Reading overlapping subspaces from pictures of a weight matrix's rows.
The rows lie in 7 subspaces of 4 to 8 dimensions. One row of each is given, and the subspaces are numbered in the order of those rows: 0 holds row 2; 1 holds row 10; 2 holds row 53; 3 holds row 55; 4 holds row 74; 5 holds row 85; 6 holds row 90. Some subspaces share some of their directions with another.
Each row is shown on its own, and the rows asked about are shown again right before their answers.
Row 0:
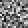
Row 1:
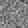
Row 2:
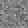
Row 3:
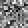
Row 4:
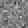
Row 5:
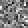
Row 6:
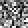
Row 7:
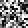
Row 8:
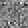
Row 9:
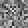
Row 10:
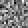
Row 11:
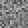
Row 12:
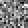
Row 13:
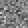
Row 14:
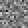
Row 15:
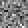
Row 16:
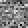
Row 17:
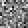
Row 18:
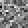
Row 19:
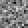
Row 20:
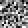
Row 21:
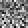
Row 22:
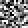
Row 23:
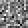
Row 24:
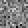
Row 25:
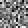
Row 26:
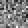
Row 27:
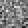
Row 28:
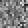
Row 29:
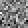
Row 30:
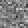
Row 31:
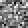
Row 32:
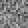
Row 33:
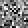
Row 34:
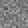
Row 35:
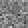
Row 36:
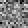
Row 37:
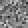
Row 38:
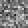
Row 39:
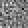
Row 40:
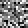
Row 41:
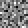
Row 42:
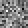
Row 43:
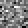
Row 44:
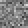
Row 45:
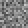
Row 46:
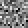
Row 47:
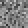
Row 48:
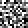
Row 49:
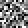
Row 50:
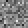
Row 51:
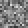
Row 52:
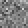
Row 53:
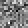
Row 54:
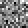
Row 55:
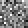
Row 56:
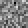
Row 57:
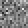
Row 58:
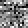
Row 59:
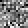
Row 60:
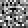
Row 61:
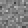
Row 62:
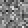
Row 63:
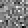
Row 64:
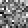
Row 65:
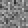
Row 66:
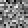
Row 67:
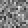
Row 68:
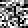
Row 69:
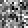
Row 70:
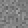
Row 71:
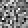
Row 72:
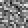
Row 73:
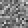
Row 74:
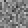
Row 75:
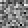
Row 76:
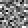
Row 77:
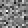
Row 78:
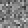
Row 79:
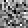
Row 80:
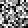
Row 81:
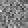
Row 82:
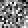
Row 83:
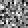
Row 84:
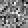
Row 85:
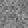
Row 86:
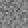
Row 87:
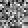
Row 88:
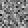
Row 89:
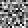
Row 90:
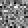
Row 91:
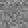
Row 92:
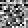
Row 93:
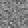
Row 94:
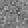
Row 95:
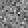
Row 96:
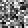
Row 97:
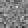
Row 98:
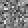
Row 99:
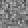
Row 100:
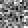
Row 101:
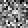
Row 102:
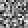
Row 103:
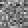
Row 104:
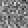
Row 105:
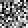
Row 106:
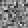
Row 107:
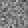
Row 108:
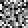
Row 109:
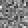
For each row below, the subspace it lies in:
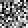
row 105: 6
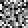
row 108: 3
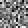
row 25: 4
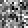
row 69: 5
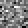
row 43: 1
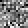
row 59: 4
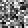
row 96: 5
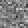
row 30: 2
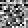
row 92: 3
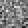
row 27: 1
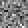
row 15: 3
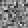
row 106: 0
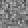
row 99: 0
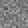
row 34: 1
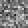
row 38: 0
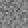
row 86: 3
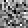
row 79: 4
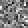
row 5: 2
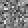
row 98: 0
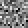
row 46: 3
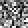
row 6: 1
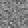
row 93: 0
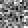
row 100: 5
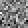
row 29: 4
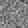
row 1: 5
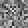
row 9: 1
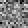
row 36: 4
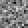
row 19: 2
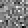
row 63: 0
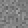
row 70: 5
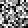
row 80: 6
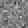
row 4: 0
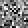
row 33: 1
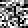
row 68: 6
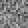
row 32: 4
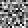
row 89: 3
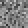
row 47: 3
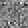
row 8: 2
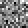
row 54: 4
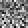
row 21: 3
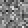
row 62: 5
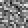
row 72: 6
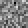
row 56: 0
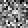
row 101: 4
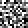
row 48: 3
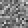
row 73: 3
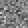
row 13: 4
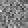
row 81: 6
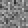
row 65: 1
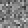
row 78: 0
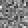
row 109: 2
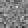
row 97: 0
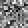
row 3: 2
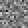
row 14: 6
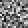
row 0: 3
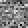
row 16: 3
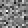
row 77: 5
